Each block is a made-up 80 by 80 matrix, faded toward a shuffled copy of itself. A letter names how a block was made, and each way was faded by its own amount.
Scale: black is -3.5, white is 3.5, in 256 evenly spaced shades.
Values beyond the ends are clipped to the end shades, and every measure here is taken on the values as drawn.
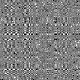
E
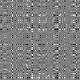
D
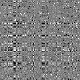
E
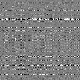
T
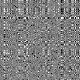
E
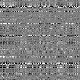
T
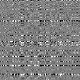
T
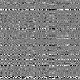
T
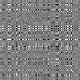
D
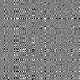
D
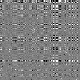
D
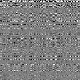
T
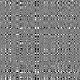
D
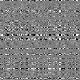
T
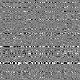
T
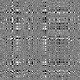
D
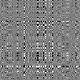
D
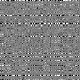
T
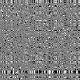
E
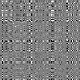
D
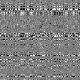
T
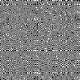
E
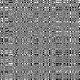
D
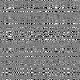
T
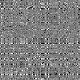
E
